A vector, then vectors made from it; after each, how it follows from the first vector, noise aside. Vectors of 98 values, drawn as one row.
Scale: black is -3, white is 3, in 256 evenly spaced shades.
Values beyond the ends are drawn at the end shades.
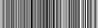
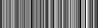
sign-scrambled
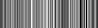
negated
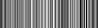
negated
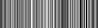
negated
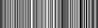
negated
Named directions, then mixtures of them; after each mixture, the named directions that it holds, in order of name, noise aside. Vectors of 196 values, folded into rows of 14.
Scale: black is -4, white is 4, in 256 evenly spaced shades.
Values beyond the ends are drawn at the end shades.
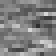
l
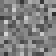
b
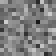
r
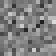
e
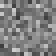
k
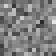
e, k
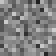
k, r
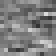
l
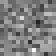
e, l, r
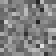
r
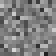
k, r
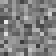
b, r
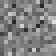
e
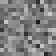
r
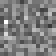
b, r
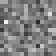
b, r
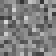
b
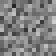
e, k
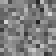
r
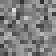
b, e, k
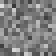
k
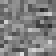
b, l, r
